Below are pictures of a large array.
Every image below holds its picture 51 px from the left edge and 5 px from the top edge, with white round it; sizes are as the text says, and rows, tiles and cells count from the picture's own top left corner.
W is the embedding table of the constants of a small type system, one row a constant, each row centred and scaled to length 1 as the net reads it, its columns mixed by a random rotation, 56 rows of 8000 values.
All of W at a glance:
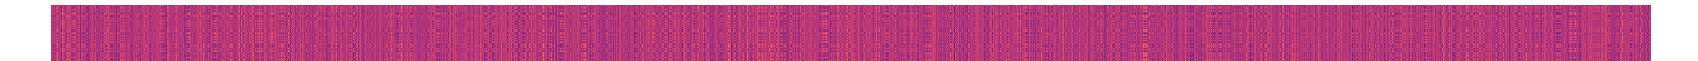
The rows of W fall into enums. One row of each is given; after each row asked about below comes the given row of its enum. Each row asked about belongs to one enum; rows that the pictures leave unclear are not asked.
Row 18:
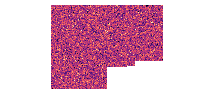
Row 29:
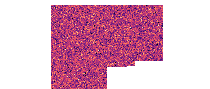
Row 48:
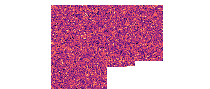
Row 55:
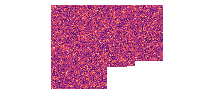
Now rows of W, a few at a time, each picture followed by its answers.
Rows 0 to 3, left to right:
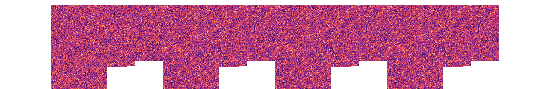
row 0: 29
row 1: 55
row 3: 55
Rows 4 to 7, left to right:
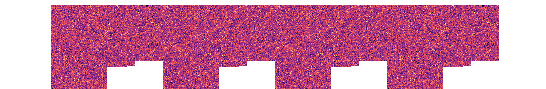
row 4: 18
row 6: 55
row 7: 18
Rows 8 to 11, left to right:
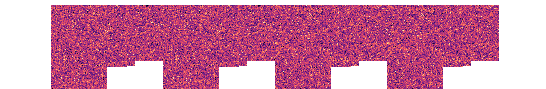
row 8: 18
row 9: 18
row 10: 48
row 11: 48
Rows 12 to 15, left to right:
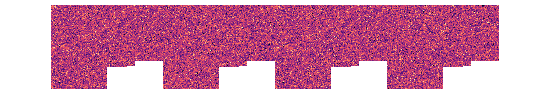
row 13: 29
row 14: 55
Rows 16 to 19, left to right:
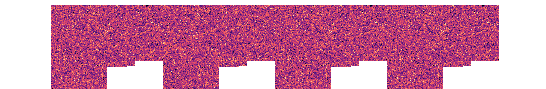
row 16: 18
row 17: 48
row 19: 18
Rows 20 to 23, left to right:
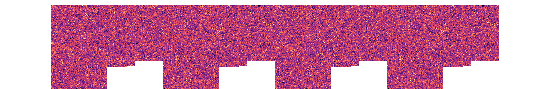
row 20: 48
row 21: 18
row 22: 55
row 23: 18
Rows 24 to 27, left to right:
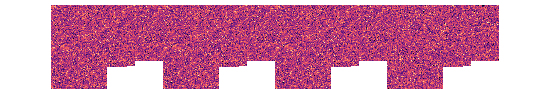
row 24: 55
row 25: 55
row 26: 55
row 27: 18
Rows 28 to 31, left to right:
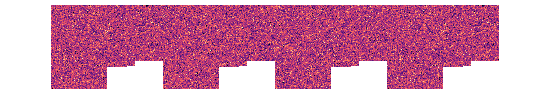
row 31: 18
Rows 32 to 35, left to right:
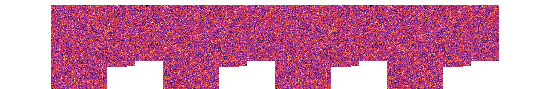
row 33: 55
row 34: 18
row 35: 55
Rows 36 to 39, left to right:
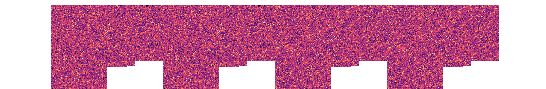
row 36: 18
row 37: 18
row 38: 55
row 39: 55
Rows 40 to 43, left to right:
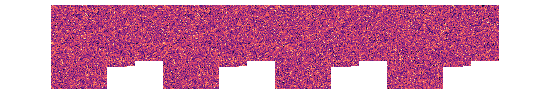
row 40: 48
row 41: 48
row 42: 55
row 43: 18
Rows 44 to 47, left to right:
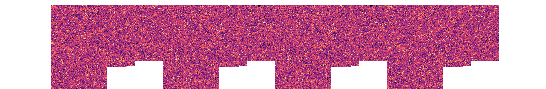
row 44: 48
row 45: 18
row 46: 18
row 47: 55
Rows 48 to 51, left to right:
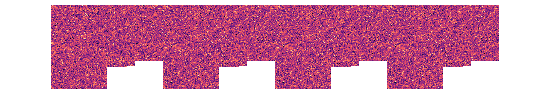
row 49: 55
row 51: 55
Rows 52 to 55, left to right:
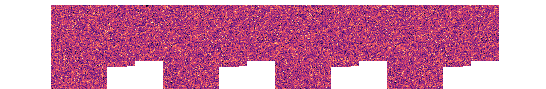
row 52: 18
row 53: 55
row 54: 48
